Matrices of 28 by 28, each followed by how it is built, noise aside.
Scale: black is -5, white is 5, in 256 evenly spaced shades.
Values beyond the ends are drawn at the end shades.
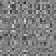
low rank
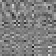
low rank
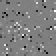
sparse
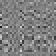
low rank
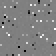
sparse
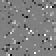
sparse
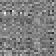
low rank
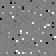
sparse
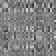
low rank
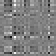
low rank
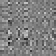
low rank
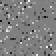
sparse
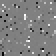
sparse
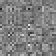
low rank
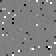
sparse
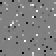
sparse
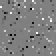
sparse
